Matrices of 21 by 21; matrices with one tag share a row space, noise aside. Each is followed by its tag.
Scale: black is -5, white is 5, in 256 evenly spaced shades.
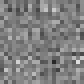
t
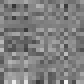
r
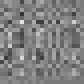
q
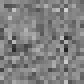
r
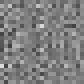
q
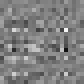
r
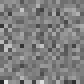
q
